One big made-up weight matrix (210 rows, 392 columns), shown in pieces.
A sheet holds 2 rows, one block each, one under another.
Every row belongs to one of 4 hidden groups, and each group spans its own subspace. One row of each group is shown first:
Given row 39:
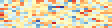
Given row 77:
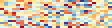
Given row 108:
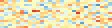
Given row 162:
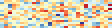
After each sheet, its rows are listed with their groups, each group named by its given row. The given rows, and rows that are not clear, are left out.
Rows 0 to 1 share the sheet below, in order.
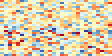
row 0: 162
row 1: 108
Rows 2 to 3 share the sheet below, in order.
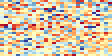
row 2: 162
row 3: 39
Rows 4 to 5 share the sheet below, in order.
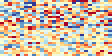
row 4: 77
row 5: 108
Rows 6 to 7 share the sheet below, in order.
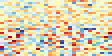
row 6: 77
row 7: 39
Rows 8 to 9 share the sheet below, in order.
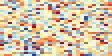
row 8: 108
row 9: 39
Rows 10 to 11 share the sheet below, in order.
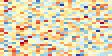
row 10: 108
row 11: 39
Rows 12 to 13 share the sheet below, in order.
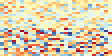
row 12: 108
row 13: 108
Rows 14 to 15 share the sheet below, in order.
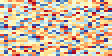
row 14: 162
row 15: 108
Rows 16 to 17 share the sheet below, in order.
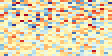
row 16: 162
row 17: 108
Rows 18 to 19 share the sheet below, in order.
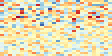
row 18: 108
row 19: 77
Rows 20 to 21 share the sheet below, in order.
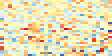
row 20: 162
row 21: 162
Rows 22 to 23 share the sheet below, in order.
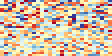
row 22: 39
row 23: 162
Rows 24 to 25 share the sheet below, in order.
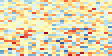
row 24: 39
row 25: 77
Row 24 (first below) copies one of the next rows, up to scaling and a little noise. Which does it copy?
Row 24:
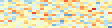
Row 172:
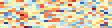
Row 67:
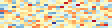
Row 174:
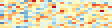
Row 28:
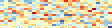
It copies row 28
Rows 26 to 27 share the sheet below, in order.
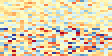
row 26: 77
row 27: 108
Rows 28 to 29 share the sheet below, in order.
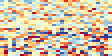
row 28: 39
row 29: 108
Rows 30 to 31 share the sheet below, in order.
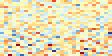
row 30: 108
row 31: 39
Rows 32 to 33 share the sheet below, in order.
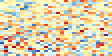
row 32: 77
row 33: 108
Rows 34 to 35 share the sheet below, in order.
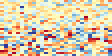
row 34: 108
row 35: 77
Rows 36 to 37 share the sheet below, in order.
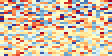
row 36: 39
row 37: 162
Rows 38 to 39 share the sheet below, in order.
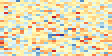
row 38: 108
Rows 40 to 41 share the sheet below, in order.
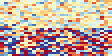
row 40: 162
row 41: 162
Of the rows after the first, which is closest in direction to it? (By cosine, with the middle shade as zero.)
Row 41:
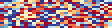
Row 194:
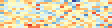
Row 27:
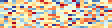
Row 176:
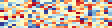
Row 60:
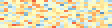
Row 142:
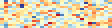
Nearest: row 176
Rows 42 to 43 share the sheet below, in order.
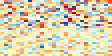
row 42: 162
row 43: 162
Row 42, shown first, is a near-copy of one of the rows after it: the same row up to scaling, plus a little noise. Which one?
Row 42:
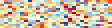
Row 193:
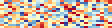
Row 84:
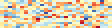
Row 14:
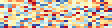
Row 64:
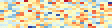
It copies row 193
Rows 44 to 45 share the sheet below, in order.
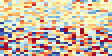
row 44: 77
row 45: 39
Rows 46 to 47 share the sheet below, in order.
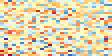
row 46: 108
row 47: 77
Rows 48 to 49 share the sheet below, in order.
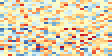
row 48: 108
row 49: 39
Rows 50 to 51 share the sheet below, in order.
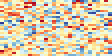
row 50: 77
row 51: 77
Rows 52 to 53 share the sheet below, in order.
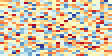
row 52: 162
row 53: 39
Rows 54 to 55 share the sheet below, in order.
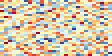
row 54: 162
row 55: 39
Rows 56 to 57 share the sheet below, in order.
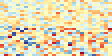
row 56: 77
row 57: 39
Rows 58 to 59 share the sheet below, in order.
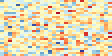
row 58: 77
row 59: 162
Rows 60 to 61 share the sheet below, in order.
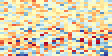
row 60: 162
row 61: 108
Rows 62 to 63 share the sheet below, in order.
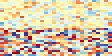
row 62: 77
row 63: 162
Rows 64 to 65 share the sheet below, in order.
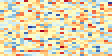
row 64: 162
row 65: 108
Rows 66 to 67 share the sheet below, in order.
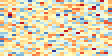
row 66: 162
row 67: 39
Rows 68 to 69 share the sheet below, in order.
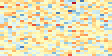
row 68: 77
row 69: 39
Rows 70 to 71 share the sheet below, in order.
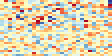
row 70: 39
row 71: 108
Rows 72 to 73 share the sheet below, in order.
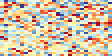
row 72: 108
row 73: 77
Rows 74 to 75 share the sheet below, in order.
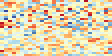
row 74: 77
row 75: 77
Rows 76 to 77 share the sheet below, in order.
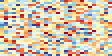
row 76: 77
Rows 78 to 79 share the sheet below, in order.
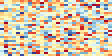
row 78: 108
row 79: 77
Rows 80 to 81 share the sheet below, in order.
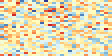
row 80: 162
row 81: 77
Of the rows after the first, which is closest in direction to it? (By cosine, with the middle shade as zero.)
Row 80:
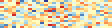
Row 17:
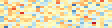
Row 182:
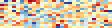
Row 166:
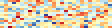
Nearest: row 17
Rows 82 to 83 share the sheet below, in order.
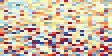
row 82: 77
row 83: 39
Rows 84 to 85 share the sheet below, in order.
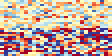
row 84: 162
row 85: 108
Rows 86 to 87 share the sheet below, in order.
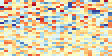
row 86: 77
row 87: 39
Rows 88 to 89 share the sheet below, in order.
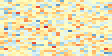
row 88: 108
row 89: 39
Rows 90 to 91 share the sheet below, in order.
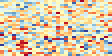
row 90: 77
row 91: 39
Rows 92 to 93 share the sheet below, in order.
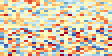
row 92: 39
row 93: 39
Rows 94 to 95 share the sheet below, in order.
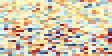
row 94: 108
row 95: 39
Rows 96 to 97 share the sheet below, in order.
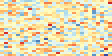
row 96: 162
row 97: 39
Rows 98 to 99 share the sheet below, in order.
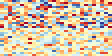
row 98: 108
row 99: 39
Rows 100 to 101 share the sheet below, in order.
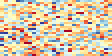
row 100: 108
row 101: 39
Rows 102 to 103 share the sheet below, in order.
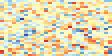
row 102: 39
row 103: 77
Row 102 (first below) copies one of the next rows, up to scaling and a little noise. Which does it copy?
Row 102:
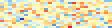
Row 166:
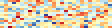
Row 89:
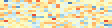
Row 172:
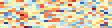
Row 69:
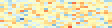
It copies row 69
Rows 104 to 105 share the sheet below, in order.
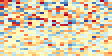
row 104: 162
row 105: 39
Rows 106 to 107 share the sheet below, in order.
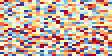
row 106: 108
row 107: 162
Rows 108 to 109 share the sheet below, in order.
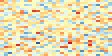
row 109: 108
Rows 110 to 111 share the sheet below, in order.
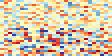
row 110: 77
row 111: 108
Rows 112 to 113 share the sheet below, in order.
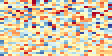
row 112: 162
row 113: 108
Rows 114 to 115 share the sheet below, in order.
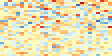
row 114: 108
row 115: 108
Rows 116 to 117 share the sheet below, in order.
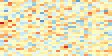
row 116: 77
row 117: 108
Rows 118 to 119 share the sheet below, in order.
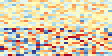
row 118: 39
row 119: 39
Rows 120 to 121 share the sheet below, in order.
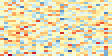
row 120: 108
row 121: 77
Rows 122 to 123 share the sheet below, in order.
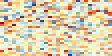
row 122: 77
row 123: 77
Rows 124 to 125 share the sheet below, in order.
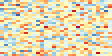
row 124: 108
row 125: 162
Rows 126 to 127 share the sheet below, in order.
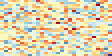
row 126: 108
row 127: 39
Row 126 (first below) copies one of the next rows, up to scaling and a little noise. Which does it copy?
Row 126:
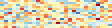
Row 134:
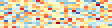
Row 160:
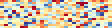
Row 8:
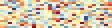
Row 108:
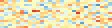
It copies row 134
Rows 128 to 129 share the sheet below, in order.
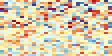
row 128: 77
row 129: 77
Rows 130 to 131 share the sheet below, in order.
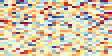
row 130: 162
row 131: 108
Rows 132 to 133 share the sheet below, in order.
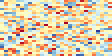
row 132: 77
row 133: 39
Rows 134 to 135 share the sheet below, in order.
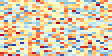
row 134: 108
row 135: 77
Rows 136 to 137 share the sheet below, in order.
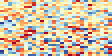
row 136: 77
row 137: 77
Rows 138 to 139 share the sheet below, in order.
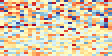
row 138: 77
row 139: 39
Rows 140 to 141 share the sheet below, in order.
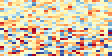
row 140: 77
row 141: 162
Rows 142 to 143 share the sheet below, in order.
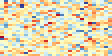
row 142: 108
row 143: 77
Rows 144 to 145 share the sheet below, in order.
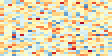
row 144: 162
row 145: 108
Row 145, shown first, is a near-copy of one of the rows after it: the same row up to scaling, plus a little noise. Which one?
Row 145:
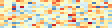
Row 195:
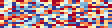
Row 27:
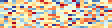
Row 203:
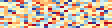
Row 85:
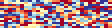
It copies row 195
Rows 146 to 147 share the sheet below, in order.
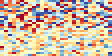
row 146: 39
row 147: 162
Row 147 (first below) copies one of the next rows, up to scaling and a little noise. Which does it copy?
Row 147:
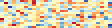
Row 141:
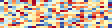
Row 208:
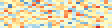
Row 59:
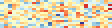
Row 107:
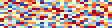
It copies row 141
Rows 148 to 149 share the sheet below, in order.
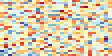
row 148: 108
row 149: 77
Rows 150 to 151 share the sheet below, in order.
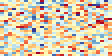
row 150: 108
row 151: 162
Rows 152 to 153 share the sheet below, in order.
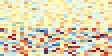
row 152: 162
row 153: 108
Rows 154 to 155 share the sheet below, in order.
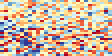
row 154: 77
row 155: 39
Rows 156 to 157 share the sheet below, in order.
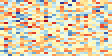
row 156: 39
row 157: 77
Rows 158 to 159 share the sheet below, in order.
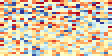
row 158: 108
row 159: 39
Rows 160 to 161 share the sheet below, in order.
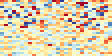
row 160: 108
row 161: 39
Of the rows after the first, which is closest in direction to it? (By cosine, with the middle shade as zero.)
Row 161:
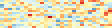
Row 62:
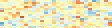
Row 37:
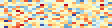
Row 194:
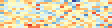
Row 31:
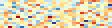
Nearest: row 31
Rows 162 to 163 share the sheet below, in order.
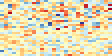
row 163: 77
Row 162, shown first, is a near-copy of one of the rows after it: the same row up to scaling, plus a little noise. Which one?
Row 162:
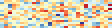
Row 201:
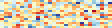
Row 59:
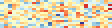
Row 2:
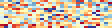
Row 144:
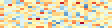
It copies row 59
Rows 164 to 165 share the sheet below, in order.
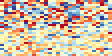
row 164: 162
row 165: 39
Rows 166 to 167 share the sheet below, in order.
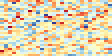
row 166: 39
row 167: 77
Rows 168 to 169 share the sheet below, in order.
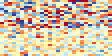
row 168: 77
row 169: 108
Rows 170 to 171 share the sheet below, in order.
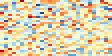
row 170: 108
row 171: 77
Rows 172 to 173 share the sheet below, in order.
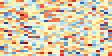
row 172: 39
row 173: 162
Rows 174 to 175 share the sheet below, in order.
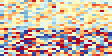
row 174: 39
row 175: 108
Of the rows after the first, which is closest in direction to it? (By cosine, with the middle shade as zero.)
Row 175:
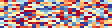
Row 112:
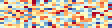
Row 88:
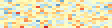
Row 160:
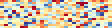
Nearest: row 160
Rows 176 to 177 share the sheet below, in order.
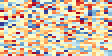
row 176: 77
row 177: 77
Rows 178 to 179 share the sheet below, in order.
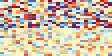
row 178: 39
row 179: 108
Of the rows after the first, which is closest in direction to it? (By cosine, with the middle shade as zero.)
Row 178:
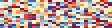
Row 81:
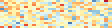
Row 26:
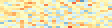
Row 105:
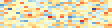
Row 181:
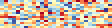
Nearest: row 105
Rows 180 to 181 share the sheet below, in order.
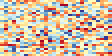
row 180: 108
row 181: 39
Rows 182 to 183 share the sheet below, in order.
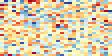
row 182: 39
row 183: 77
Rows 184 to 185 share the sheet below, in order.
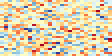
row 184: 162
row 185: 39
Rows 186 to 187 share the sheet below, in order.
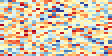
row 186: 162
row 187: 77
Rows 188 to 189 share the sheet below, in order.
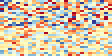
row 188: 162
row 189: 77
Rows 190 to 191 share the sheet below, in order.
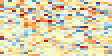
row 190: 39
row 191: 77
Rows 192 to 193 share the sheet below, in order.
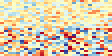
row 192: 77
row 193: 162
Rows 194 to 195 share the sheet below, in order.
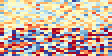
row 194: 39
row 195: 108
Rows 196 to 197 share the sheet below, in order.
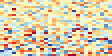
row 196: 108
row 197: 77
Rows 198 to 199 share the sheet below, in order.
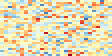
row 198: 162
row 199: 77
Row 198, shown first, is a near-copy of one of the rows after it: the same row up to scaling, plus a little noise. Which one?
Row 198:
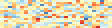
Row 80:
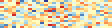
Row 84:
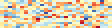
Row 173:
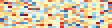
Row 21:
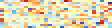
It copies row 84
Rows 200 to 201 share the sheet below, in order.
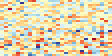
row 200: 39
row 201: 162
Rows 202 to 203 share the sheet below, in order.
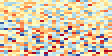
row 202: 77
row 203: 108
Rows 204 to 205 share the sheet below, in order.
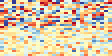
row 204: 108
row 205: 162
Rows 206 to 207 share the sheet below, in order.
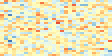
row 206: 108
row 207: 162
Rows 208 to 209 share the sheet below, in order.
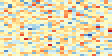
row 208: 162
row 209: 108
